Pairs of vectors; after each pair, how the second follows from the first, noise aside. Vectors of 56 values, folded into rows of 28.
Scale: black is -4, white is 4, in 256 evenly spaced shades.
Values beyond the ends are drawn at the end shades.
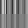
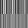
sign-scrambled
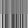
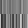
sign-scrambled
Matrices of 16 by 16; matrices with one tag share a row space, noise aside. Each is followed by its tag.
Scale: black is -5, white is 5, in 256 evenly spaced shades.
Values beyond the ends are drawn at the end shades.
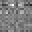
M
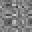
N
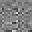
N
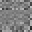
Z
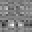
M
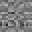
M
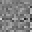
Z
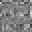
Z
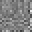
Z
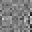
Z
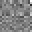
Z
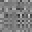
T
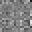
Z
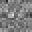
M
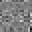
Z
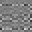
Z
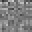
M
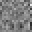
Z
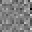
Z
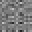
M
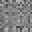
T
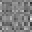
Z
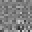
T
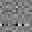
N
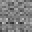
M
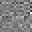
Z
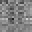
M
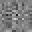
N
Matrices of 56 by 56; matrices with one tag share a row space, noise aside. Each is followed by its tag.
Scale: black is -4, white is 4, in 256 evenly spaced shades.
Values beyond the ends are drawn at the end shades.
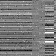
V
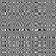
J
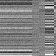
V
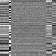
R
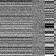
V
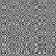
J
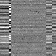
R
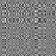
J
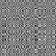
J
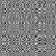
J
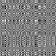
J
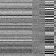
V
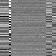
R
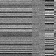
V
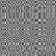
J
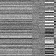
V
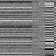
V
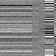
V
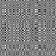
J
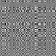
J
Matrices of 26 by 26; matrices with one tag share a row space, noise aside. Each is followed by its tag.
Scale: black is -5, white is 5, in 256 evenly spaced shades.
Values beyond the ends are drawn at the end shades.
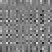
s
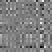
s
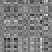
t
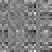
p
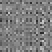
s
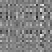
s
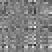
p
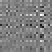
s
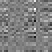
p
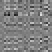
t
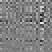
s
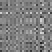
s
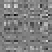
t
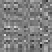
t
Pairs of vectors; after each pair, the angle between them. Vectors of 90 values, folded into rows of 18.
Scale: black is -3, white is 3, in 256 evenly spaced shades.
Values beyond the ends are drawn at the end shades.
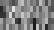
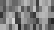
partly aligned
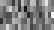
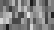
nearly opposite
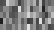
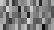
partly opposed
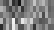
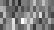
nearly parallel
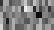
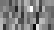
partly aligned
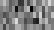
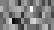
partly opposed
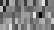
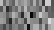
partly opposed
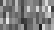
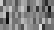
nearly opposite
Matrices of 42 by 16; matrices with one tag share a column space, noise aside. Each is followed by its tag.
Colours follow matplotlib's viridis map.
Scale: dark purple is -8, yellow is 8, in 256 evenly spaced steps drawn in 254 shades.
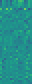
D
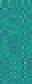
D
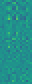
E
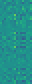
E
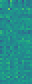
D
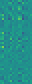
E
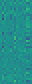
E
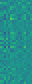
E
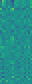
D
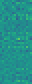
E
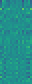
D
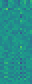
D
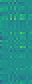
E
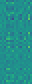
E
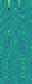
D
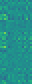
E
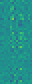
E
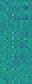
E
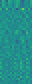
D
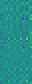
E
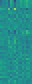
D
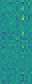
E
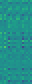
E
